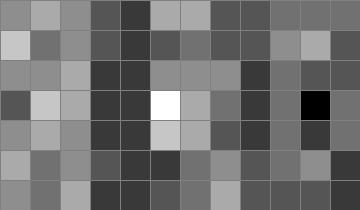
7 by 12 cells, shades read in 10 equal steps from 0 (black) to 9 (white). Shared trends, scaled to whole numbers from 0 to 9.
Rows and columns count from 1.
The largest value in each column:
7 7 6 3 2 9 6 6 3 5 6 4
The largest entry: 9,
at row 4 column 6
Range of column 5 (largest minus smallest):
0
